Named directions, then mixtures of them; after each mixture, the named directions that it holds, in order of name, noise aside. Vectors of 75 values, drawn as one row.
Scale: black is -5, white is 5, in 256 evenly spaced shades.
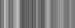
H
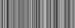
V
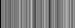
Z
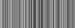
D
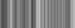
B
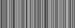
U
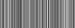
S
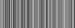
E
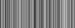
D, E, Z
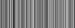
E, U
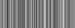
E, V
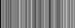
Z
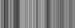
H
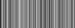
S, V, Z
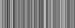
D, E, V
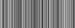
D, S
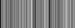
Z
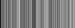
B, H, Z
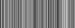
D, S, Z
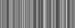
D, V, Z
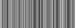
D, V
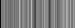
Z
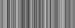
E, H, V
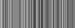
D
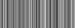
V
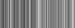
B, E, S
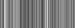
H, S, U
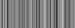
V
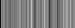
Z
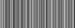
E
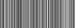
S
